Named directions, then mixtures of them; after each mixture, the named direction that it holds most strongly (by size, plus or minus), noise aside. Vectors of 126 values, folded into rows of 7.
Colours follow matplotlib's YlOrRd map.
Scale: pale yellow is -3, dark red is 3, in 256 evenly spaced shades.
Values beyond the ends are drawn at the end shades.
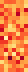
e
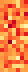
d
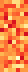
d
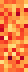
e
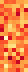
e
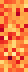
e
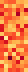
e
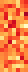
d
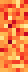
d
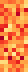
e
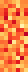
d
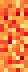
d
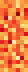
d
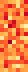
d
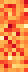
e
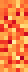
d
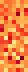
e
